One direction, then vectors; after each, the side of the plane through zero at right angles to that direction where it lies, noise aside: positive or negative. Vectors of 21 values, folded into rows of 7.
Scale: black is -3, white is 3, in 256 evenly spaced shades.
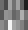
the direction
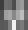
positive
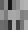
negative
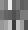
positive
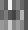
positive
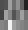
positive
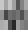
negative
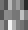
positive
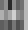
negative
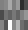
positive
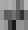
negative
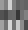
positive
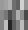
negative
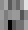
negative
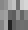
negative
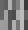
positive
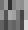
negative
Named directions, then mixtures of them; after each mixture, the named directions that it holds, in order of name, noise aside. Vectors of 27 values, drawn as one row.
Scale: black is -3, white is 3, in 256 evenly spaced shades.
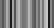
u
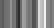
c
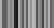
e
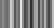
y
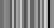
u, y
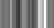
c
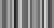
e, u, y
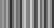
y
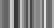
c, e, y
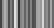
c, e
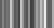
c, y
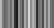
e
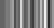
c, u, y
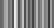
e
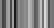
c, e, u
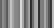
y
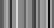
e, u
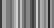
e, u, y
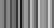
c, e, y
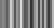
y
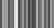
e
